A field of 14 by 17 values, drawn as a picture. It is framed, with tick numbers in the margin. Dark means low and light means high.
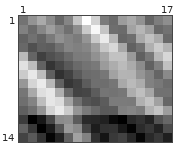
The centre is the smoothest part. A horizontal seam about 80% of the way down splits the table, and the top part is higher. Streaks slant down to the right. The top middle is the ninth with the highest average.
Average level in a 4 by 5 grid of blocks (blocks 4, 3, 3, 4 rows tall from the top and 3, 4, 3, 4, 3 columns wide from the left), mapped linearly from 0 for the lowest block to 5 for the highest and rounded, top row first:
23533
41343
43133
02001
